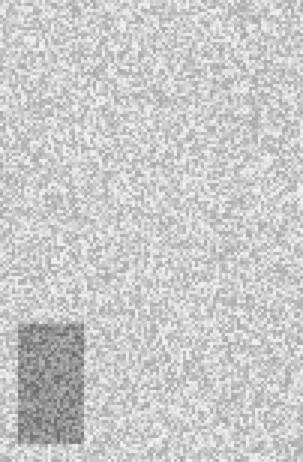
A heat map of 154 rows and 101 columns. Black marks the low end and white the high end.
No regular stripes run through it. The bottom left is the ninth with the lowest average. An odd patch, lower than its surroundings, sits in the bottom left. Overall the values sit about 80% of the way up the scale. Neither half mirrors the other.
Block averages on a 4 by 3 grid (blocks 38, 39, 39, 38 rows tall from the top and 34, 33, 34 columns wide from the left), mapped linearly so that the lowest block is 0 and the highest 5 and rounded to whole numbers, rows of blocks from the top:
555 / 555 / 455 / 055
